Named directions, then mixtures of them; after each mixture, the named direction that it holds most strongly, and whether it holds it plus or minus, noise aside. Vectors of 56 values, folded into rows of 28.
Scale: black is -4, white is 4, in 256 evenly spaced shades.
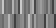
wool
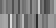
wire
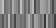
wool, plus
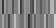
wool, minus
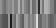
wire, minus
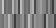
wool, plus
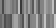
wool, minus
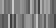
wire, minus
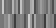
wool, plus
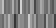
wool, plus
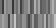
wool, minus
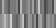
wire, plus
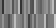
wool, minus
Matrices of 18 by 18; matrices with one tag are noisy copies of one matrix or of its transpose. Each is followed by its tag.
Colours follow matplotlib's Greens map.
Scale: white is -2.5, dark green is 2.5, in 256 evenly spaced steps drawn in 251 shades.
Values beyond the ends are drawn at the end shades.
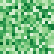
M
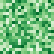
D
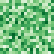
D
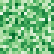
D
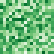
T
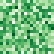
M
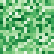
T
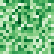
T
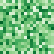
M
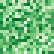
T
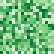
M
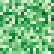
D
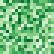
T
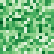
T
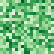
M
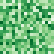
M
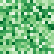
M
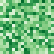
M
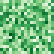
D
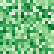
M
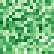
T
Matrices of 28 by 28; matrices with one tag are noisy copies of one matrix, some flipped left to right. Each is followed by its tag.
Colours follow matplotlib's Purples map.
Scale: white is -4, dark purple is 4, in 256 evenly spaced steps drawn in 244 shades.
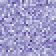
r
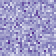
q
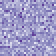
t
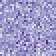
q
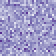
r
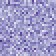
r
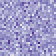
q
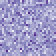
r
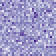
t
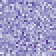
q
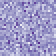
q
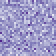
r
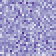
q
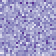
q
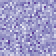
q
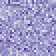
r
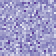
q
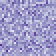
r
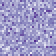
t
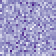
q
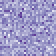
t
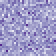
r
